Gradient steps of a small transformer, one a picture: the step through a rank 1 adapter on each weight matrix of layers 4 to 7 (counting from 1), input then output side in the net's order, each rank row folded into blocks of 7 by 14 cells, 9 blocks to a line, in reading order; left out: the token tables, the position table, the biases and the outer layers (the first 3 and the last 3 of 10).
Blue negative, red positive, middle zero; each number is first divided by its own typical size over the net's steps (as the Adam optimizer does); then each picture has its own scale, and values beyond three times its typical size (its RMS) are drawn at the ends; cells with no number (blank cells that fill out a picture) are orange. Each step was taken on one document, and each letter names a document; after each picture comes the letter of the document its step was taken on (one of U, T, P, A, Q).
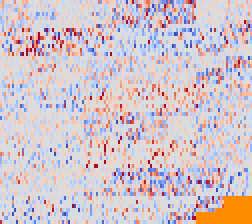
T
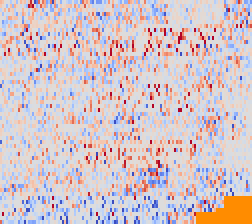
T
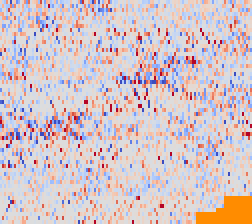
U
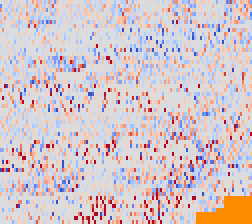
U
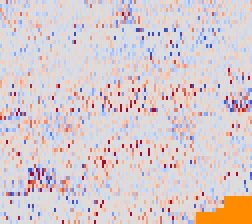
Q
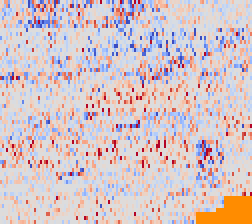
U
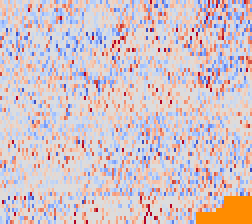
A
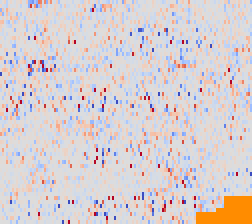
Q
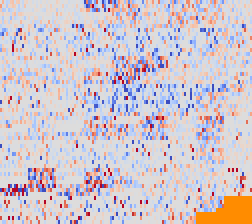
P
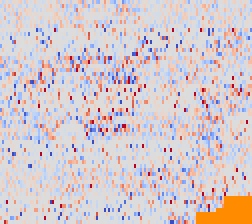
P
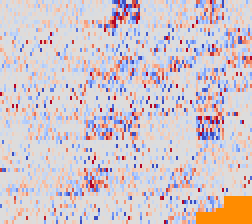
P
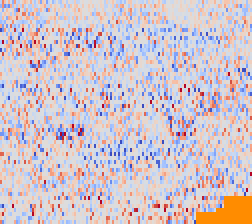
T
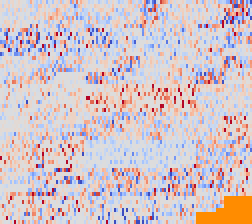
T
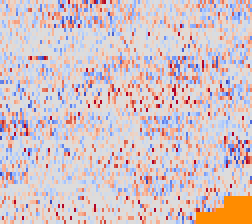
A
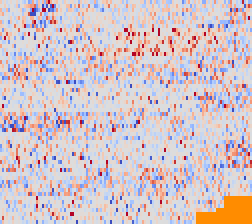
U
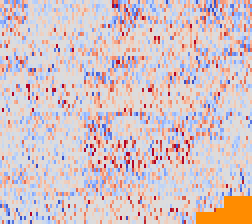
A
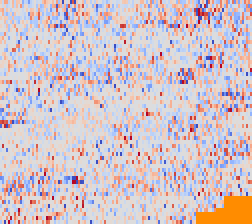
A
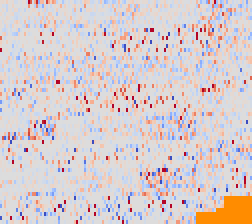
P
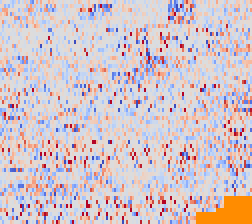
P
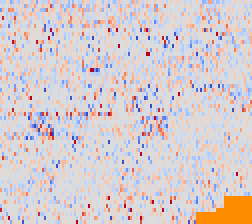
P
